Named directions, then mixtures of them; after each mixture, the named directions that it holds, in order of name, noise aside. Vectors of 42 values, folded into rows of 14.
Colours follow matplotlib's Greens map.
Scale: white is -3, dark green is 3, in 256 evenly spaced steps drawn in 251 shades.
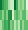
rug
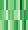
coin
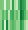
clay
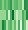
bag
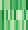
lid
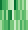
rug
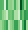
coin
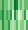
lid, rug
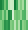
rug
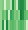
clay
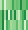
clay, lid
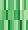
coin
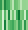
clay, lid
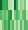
rug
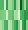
coin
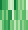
rug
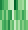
rug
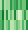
lid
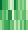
rug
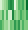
rug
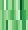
clay, coin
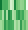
lid, rug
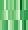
coin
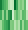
rug
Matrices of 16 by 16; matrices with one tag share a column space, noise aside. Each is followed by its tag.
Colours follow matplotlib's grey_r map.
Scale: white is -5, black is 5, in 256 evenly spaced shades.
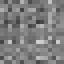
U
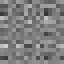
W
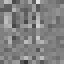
U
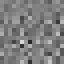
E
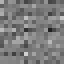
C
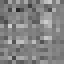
U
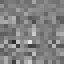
E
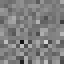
E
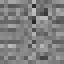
W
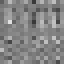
U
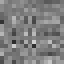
E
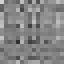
U
